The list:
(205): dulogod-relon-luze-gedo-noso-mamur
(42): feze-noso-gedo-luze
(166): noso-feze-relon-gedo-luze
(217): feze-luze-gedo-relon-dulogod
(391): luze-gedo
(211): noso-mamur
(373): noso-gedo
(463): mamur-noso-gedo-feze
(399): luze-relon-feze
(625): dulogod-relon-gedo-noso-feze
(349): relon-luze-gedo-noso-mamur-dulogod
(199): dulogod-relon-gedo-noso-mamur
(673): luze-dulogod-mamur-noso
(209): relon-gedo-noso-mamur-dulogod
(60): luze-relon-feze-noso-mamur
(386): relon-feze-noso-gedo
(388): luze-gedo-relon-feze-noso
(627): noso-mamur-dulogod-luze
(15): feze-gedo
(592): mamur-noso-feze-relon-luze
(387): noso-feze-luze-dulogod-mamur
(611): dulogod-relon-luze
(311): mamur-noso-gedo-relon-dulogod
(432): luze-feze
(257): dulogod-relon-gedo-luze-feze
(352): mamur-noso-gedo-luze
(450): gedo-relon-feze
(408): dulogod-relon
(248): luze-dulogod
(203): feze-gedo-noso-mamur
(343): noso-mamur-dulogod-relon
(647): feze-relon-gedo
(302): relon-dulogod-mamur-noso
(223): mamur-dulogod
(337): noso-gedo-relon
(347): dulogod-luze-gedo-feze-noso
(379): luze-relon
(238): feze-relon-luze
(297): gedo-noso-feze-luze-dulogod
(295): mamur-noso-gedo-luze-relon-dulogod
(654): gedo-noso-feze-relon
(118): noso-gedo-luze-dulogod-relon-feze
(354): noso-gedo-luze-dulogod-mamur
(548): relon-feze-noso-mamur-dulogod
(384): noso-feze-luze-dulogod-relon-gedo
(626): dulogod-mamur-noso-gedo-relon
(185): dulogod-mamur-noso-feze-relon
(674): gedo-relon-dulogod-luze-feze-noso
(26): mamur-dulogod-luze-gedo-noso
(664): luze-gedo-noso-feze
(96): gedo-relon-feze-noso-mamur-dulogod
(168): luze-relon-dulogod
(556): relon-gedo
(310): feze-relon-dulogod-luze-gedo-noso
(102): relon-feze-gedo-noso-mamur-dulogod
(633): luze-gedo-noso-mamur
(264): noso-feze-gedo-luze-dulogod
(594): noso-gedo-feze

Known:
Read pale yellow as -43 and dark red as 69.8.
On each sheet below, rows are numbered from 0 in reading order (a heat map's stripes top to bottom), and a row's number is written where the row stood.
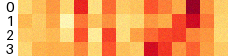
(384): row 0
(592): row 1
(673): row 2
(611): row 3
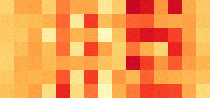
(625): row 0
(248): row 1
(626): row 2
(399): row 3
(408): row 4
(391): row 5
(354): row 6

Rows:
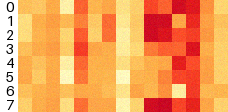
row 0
(343)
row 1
(257)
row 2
(205)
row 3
(337)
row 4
(211)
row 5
(463)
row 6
(15)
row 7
(199)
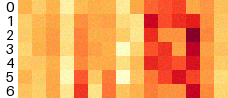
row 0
(223)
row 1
(302)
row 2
(548)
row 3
(96)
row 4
(185)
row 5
(295)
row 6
(387)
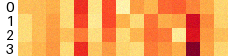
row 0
(633)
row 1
(60)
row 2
(217)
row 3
(166)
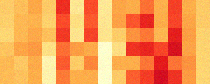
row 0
(664)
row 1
(347)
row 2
(388)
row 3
(209)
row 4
(352)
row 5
(311)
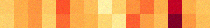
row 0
(654)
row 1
(386)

